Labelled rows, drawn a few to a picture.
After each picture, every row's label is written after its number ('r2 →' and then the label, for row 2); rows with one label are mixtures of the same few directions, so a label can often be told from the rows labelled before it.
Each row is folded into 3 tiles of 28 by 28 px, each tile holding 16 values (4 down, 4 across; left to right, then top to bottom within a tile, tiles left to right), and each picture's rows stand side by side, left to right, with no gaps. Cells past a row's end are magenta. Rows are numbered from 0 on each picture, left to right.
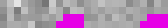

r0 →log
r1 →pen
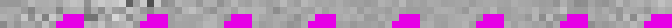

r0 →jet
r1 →pen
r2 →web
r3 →web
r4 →pen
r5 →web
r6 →jet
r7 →jet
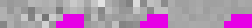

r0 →jet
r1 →log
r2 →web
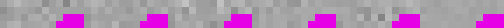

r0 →pen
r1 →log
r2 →log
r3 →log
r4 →jet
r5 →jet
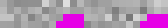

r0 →pen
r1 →jet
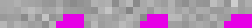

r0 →jet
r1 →web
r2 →pen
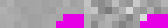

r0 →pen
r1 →web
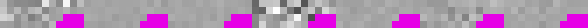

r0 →pen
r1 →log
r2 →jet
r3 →web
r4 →web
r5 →jet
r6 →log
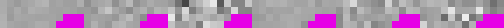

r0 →log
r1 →web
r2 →log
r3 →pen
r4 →log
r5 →jet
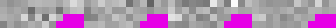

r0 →jet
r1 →pen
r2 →pen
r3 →pen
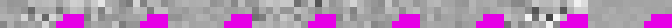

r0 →jet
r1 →log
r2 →pen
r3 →pen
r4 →log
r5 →log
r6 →jet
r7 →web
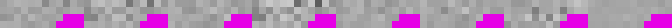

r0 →pen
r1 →pen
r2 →web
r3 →pen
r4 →web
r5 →web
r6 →jet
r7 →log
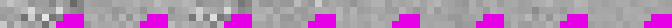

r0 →jet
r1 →jet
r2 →jet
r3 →pen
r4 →log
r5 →log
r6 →jet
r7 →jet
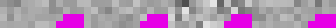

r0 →log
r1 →web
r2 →log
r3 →pen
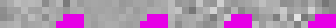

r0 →pen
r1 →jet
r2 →web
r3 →jet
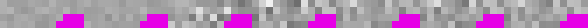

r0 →web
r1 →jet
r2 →jet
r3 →log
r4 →log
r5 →log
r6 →log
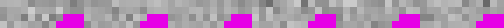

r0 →jet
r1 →jet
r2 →jet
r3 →log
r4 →log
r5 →pen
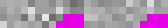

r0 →jet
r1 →pen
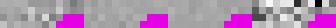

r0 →jet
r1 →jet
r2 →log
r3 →pen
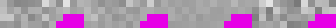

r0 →pen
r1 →pen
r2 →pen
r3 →log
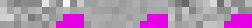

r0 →pen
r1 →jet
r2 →log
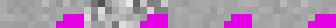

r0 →pen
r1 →log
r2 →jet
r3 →web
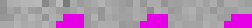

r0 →pen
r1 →log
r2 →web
